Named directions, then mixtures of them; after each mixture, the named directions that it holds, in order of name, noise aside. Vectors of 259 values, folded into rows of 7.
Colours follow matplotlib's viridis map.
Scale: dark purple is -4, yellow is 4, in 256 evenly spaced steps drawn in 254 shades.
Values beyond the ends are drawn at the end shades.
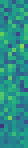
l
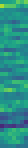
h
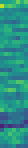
h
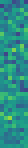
h, l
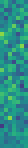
l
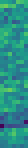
h, l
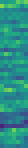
h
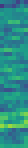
h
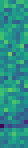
h, l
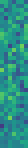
l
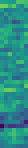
h, l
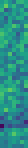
h, l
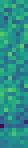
h, l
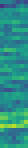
h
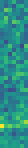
h, l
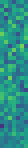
l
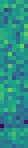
h, l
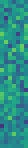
l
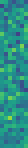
h, l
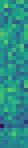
h, l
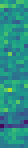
h, l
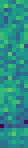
h, l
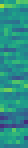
h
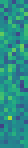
l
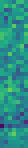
h, l
